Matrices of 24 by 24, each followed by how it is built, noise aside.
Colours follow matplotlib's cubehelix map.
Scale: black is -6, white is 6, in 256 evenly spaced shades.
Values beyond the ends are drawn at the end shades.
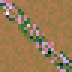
banded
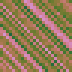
Toeplitz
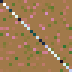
diagonal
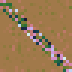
banded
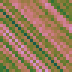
Toeplitz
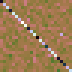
diagonal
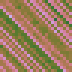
Toeplitz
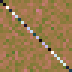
diagonal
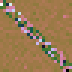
banded
